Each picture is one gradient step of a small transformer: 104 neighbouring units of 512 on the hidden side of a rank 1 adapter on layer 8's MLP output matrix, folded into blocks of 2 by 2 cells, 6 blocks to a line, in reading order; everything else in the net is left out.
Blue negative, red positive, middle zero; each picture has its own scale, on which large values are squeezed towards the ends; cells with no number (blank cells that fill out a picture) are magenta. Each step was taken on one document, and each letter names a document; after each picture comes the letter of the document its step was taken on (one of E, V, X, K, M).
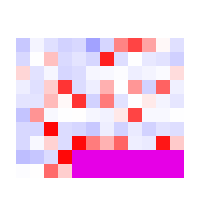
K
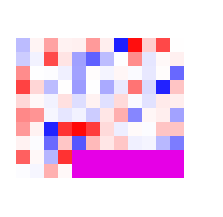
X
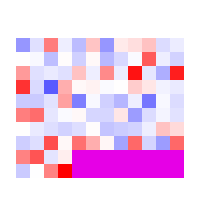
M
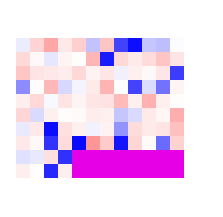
K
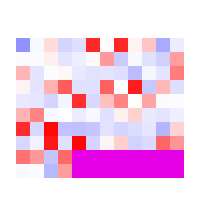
K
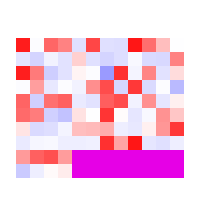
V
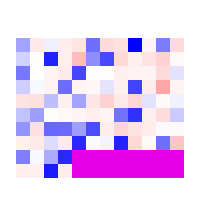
X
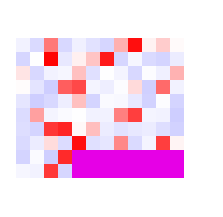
X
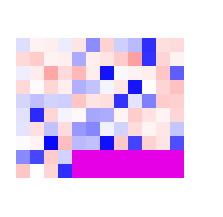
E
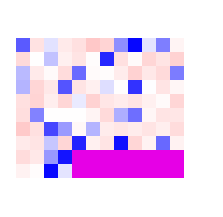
K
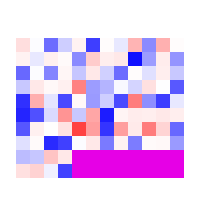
E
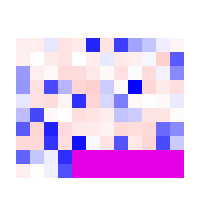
M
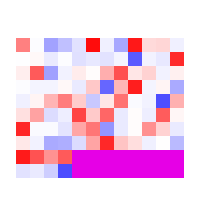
V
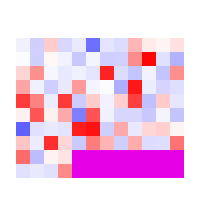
E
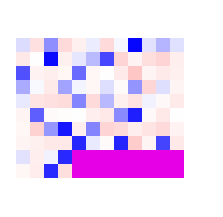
X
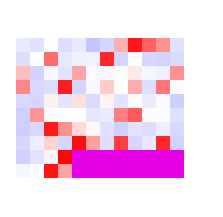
K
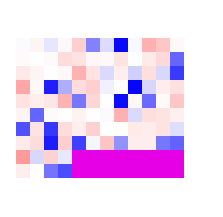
M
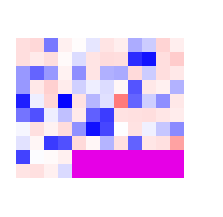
E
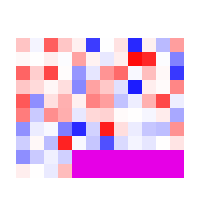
E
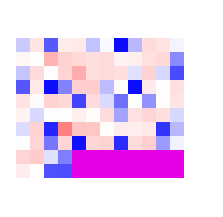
M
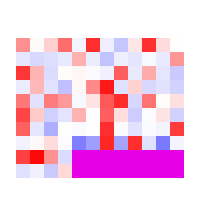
V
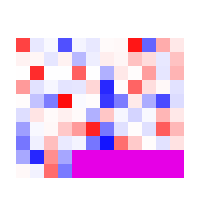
V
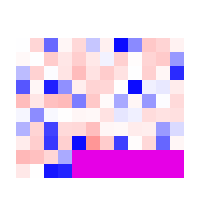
M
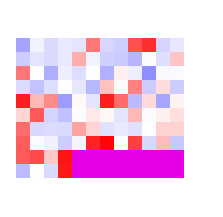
V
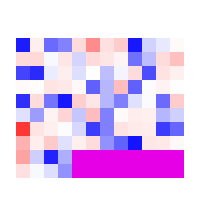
V
